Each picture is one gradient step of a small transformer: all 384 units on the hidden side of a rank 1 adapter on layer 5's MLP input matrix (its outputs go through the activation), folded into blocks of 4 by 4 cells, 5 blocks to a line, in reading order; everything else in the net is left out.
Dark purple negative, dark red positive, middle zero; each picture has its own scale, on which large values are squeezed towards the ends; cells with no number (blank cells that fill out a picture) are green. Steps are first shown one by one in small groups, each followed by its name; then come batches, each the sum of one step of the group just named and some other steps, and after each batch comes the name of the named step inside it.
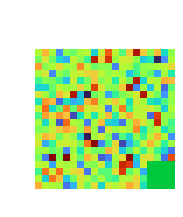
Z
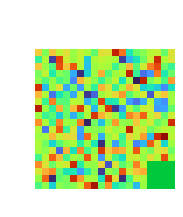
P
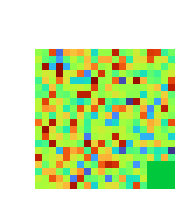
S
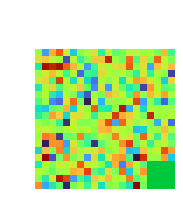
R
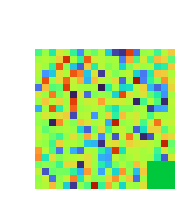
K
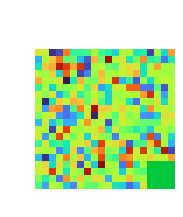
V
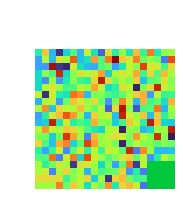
Z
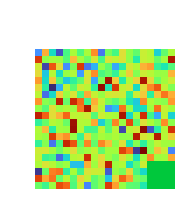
V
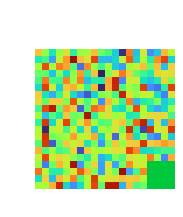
K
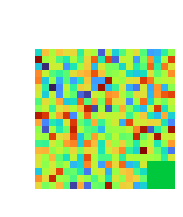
Z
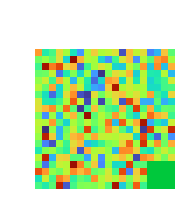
R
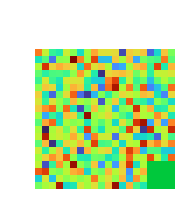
Z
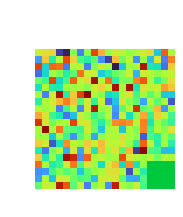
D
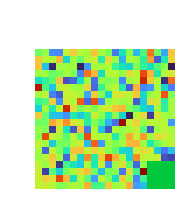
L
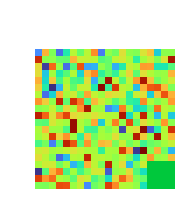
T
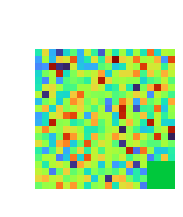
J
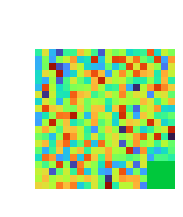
J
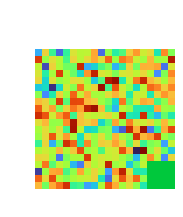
T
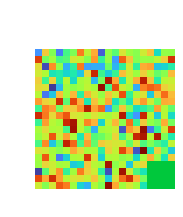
T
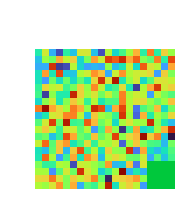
J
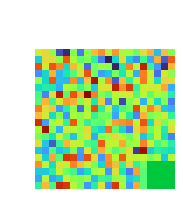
D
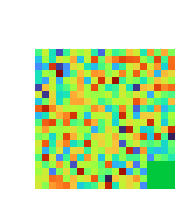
J
